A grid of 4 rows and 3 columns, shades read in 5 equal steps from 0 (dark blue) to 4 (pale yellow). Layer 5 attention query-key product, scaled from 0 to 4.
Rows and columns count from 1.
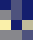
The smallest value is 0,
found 4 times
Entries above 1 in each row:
0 1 2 2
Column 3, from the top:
0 0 3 1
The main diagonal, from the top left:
0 1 3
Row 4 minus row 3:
-2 2 -2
